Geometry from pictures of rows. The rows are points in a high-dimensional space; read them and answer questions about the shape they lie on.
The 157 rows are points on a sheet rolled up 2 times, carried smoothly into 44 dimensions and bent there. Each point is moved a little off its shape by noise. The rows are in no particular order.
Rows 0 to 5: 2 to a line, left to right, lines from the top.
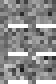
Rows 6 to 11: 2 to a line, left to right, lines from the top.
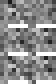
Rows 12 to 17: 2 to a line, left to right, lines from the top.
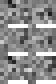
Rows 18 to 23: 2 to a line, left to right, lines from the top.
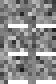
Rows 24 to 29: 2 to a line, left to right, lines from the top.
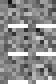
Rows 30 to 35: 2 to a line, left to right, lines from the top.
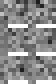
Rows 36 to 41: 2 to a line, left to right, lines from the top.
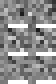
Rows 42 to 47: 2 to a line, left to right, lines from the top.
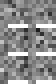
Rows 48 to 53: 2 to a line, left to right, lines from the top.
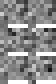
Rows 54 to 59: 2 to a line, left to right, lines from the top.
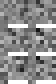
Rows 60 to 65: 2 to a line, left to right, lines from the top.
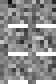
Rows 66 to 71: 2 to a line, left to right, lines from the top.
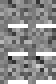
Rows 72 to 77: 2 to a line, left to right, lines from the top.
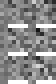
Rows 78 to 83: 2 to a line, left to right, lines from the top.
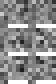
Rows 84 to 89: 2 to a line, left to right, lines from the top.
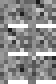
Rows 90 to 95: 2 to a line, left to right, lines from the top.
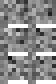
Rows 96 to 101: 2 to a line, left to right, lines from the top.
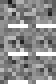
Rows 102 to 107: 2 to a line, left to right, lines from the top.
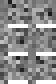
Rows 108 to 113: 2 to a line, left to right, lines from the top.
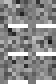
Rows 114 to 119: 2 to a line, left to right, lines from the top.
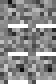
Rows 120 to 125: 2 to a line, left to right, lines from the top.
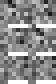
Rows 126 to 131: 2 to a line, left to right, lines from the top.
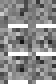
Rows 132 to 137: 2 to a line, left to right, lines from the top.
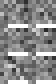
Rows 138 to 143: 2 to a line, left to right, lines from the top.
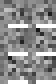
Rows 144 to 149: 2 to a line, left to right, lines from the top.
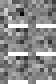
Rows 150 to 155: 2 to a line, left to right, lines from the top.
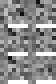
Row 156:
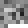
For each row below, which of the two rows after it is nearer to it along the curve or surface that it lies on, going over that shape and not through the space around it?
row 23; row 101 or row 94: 101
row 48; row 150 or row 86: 150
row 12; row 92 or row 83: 83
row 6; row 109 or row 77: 77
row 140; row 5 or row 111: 111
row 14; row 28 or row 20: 28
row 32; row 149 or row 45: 149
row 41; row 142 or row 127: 127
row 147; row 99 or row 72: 99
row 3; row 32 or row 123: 32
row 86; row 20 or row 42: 20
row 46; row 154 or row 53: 53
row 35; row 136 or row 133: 133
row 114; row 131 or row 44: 131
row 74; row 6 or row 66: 66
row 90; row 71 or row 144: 144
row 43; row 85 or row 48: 85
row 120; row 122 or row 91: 91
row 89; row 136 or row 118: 118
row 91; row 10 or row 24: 10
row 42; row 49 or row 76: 76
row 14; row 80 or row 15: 80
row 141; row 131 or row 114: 114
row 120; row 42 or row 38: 38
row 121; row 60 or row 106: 106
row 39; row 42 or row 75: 75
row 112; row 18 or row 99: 18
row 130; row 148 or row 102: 148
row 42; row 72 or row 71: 72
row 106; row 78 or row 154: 78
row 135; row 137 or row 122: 122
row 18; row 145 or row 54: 145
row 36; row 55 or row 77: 77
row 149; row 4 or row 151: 4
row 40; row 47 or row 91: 47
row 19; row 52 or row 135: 135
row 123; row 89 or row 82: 89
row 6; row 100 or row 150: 100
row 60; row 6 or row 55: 6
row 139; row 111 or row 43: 111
